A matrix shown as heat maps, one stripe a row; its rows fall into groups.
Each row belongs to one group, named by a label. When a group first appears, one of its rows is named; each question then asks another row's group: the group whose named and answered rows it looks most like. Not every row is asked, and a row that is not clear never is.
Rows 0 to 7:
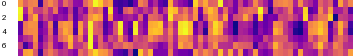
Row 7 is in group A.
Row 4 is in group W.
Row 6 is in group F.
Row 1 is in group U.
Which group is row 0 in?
A
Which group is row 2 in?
U
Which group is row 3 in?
W
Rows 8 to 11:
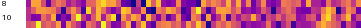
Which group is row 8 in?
A
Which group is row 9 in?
W
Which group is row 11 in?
W
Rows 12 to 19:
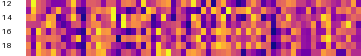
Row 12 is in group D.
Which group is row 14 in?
D
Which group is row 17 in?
F
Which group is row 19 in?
W
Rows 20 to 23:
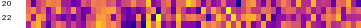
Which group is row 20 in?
F
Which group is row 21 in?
A
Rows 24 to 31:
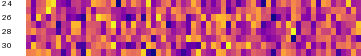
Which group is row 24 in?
F
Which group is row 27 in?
D
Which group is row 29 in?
W
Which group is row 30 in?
A
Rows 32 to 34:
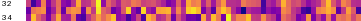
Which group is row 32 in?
F
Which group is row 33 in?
W
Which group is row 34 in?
A
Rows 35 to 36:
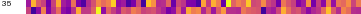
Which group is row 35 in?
A
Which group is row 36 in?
F
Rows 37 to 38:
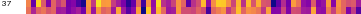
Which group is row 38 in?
U
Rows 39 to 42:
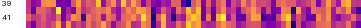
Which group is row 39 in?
F
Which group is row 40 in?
F
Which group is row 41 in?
D
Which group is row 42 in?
W
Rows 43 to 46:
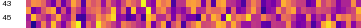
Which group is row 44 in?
D
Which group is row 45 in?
A
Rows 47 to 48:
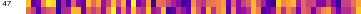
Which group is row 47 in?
D
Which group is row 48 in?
D
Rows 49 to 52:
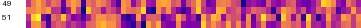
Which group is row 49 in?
W
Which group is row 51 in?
A
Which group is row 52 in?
A
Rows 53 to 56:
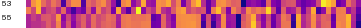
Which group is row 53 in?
W
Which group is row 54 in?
U
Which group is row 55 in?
F
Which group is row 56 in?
F
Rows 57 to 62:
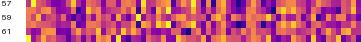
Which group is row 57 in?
D
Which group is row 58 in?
D
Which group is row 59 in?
U
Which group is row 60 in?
D
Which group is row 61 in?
F
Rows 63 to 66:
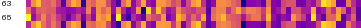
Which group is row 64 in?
U
